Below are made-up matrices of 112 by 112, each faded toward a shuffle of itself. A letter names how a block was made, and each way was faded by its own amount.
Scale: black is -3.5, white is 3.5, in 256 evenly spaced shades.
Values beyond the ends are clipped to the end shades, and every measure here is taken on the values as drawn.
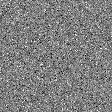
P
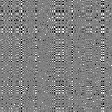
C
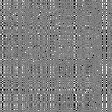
C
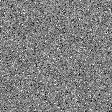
P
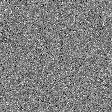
P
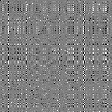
C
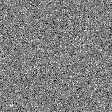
P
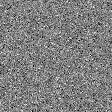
P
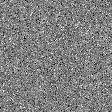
P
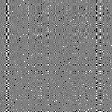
C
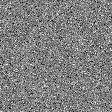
P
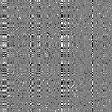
C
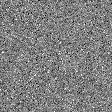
P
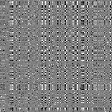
C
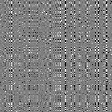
C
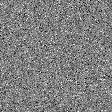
P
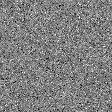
P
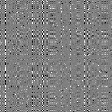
C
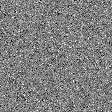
P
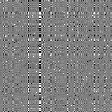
C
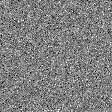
P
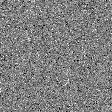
P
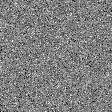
P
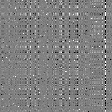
C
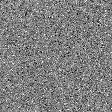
P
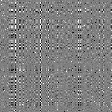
C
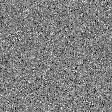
P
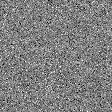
P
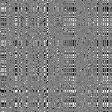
C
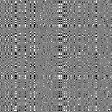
C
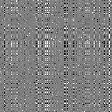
C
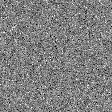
P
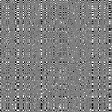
C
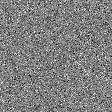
P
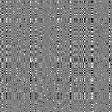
C
